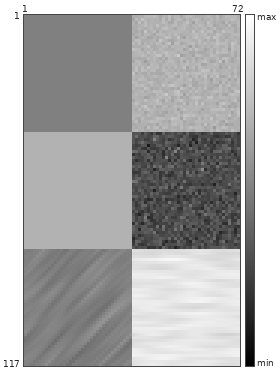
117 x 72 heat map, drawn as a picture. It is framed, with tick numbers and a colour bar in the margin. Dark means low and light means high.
It is made of 3 by 2 panels. Panel 1,1: middling, flat. Panel 1,2: high, fine-grained, faint in contrast. Panel 2,1: high, flat. Panel 2,2: low, fine-grained. Panel 3,1: middling, slanting up to the right, faint in contrast. Panel 3,2: very high, streaked across, faint in contrast.
